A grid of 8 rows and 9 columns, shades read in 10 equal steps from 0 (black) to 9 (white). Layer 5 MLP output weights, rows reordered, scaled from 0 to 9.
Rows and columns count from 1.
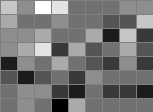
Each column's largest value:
7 6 9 8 6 6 4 7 7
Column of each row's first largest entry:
3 9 8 3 4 6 2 5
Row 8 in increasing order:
0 4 4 4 4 4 4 5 6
